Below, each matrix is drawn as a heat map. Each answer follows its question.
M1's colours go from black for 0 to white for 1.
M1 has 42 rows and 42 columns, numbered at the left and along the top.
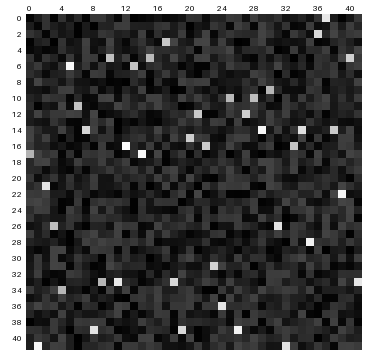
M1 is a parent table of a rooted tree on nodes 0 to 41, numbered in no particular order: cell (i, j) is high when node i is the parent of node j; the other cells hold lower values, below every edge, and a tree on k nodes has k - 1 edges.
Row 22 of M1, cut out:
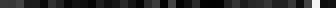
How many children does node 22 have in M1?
1
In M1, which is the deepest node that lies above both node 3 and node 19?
39
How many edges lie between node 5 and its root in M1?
4
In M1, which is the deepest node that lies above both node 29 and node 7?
14
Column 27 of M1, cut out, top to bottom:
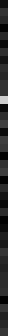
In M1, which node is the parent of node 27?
12
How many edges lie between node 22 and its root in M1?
1
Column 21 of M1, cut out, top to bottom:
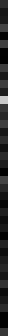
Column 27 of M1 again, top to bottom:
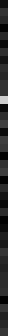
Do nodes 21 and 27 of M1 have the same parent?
yes
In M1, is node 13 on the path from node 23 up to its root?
no
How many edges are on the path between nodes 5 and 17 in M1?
9
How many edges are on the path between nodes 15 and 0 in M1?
11
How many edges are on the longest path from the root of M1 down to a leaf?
8
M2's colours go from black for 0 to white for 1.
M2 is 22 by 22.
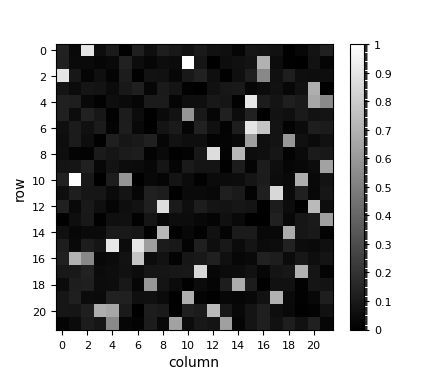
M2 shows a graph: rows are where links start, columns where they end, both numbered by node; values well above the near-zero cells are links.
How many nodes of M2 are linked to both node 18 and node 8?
1
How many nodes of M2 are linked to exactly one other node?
6
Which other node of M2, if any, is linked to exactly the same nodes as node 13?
node 9
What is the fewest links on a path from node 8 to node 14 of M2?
1
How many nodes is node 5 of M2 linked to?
1
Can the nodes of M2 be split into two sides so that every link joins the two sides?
yes
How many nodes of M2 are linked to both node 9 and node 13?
1
